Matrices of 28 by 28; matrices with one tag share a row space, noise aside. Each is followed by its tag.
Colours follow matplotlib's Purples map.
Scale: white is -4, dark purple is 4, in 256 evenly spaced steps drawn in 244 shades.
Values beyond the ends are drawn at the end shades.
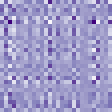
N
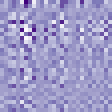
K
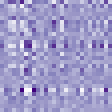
K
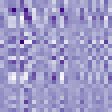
K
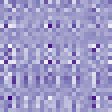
N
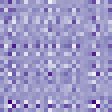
N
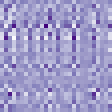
N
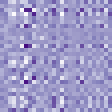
K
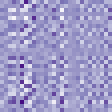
K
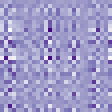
N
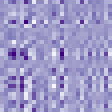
K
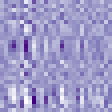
K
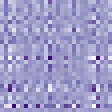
N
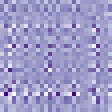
N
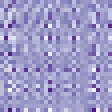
N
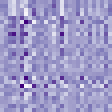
K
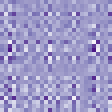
N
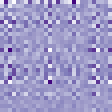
N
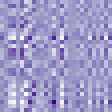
K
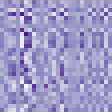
K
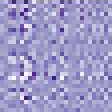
K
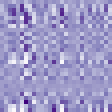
K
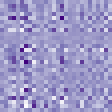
K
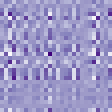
N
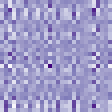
N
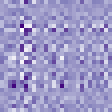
K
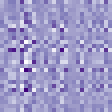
K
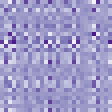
N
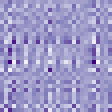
N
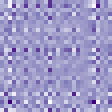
N
